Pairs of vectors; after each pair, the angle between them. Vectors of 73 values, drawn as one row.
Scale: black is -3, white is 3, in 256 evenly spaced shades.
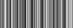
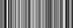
partly opposed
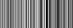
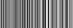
nearly opposite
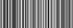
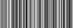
orthogonal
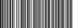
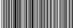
nearly opposite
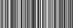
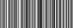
orthogonal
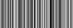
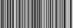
partly aligned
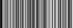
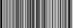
nearly parallel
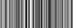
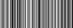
orthogonal
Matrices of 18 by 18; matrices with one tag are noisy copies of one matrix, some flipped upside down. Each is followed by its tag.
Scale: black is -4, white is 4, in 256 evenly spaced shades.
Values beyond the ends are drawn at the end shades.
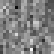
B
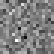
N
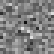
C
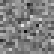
C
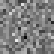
N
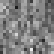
B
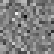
N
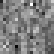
B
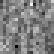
B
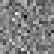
N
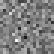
N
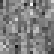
B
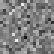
N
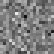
N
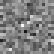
C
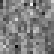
B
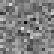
C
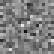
C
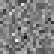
N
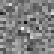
C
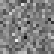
N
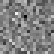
N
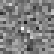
C
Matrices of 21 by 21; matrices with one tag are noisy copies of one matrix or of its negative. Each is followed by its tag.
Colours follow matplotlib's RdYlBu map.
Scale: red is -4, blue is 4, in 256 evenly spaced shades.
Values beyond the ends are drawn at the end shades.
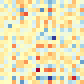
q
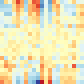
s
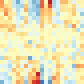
s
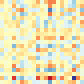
q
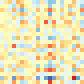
q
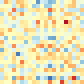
q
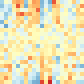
s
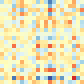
q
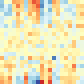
s
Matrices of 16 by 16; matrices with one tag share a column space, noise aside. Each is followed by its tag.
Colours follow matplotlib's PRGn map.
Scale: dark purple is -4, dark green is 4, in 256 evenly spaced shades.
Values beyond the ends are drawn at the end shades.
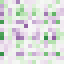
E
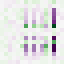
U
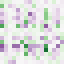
U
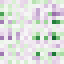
E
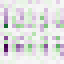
U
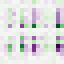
U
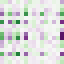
E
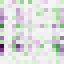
U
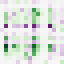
U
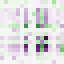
U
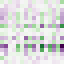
U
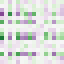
E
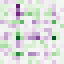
E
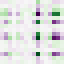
E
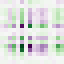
U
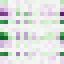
E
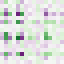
E
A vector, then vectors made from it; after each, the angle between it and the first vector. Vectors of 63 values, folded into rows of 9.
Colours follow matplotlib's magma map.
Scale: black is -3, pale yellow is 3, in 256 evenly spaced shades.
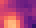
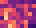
partly aligned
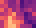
nearly parallel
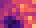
nearly opposite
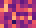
orthogonal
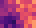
nearly opposite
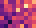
partly opposed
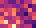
partly aligned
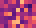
orthogonal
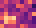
partly aligned
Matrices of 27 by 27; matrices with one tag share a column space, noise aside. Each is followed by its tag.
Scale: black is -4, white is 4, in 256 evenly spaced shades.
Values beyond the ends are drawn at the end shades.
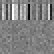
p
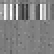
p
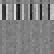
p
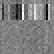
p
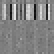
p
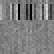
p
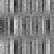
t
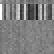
p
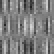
t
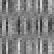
t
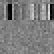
p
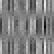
t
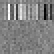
p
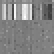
p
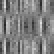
t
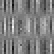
t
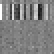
p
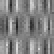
t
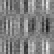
t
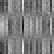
t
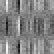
t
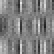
t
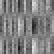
t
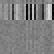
p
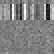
p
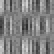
t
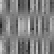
t
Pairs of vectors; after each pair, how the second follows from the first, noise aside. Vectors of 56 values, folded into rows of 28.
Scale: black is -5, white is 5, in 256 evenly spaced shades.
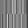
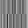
negated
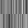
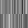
negated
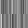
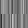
negated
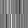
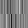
negated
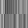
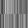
negated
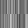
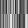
scaled up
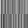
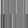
partly zeroed
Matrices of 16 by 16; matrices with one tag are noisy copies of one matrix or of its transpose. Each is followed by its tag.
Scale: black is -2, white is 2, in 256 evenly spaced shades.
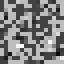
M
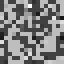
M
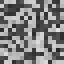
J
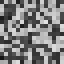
J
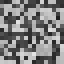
M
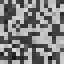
J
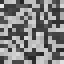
J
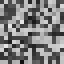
J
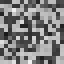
M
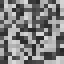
M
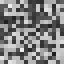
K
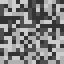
K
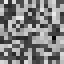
J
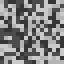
K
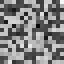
J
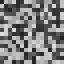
J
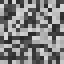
J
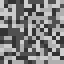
K
